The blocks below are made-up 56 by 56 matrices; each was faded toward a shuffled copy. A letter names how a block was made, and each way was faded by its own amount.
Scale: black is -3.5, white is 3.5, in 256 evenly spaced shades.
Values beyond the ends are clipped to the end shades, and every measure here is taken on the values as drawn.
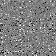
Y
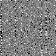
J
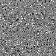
Y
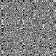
J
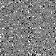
Y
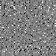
Y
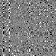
J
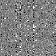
J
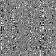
J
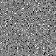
Y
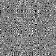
J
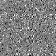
Y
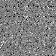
Y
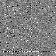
Y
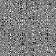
J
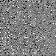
Y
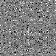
Y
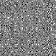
J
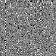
J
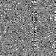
J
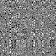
J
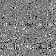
Y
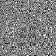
J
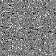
Y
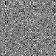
J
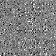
Y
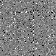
Y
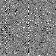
J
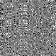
Y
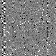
J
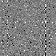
J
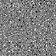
Y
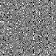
J
